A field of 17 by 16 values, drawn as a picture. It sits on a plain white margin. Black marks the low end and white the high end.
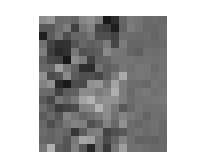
Ninth with the highest average: centre. Mirror symmetry: none. Seam: vertical, 70% of the way across, the right part calmer.
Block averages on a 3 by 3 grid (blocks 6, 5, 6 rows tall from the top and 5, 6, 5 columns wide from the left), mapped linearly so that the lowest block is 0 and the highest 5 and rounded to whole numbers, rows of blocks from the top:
0 1 3 | 2 5 4 | 2 4 3
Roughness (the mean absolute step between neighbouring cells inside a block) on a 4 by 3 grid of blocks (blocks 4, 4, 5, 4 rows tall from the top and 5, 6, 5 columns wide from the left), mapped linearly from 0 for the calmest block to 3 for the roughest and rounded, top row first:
220
320
220
230
